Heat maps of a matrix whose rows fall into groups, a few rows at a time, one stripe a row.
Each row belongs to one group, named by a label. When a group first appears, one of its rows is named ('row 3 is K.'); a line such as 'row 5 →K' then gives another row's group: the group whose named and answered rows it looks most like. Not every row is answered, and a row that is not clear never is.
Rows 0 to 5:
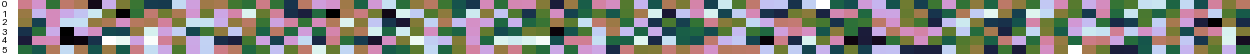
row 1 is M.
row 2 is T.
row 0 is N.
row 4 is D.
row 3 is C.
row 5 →T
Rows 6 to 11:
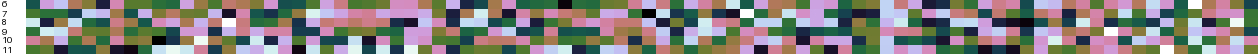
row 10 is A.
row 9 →M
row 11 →C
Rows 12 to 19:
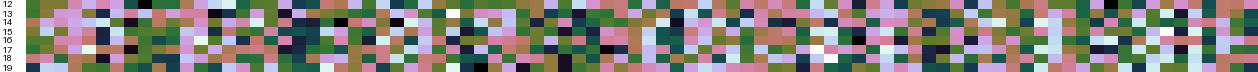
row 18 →N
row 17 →M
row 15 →N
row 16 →N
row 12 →N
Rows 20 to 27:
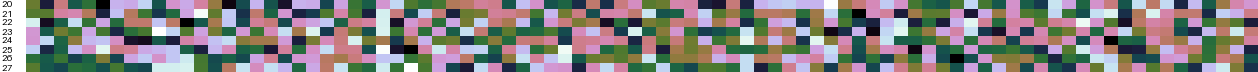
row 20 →A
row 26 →D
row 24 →N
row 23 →C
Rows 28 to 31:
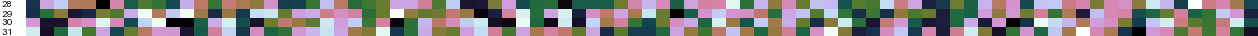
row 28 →M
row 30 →T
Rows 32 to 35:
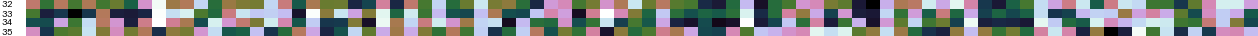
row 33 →C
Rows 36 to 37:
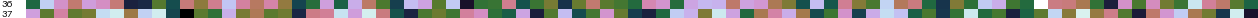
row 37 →T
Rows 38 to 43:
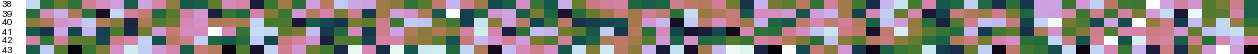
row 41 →C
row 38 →T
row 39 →A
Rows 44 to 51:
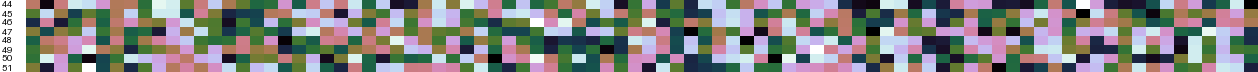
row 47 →C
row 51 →C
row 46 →D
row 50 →D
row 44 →T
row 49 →M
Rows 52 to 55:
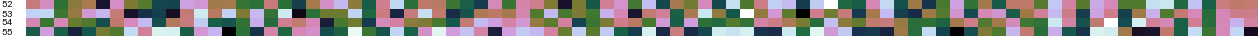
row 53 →N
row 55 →D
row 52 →N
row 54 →A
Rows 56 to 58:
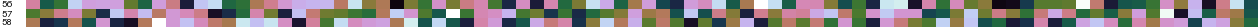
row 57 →A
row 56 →T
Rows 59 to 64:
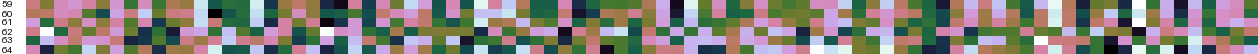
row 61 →A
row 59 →A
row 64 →A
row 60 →A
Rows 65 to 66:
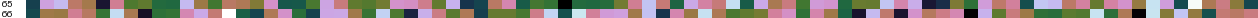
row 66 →N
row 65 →M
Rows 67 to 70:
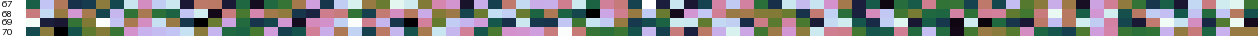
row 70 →D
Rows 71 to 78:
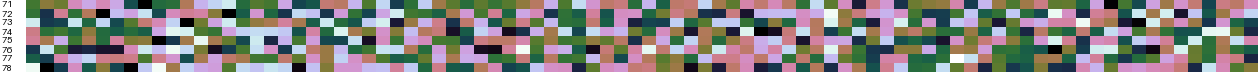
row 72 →A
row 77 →T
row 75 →A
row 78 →C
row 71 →N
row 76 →D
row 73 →T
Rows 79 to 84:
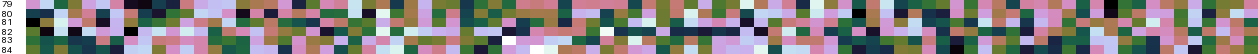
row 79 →N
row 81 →M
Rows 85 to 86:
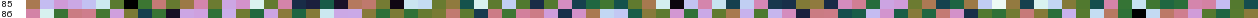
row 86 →N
